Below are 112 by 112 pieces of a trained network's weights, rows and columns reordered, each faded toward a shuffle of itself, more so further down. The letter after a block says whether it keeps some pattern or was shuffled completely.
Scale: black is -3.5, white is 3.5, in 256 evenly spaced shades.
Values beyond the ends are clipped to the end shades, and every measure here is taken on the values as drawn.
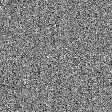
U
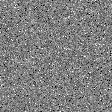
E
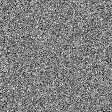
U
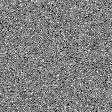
E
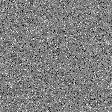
E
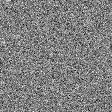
E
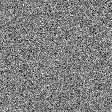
U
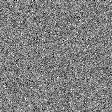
U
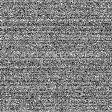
U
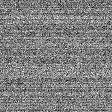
U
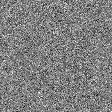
E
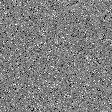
E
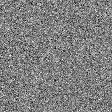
E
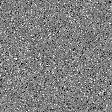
E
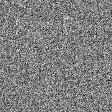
U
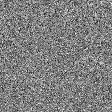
E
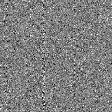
U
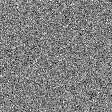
E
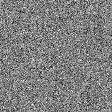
U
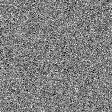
E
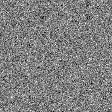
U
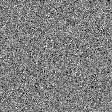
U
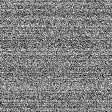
U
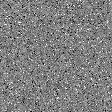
E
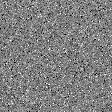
E
